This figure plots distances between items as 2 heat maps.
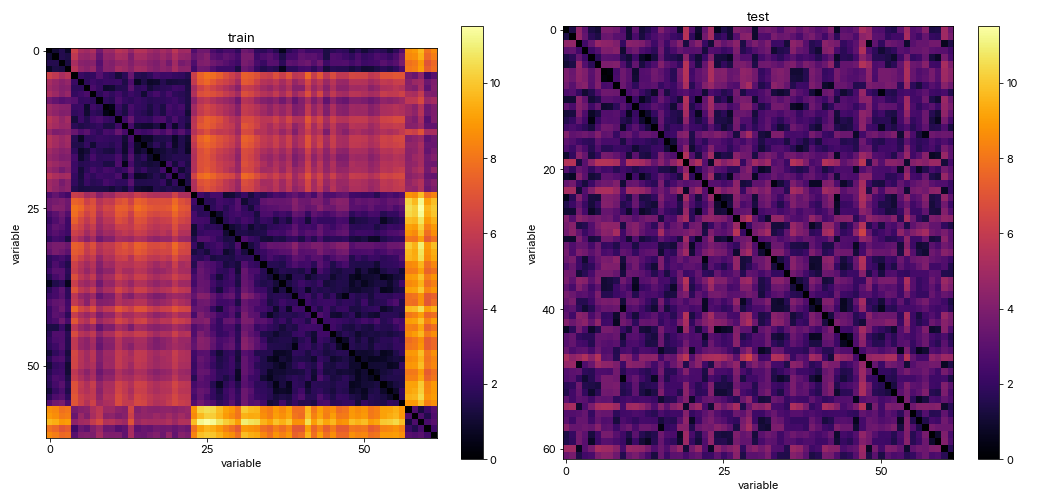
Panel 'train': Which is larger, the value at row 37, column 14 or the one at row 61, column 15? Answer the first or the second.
the first
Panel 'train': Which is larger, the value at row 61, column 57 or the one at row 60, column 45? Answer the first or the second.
the second
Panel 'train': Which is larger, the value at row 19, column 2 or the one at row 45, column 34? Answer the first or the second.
the first
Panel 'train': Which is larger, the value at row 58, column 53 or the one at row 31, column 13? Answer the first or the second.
the first
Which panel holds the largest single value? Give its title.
train
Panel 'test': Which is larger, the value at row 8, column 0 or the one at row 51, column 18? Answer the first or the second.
the first
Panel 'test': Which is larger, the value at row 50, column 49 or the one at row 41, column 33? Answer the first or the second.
the second
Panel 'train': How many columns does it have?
62
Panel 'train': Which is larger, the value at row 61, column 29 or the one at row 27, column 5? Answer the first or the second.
the first
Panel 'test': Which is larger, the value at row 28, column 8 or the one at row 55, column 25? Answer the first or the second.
the first
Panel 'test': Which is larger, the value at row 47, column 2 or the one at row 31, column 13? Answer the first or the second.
the first
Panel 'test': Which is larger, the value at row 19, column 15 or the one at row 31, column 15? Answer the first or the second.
the first
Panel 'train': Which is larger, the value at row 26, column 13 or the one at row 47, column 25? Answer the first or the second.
the first
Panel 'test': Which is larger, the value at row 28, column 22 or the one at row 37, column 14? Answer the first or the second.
the second
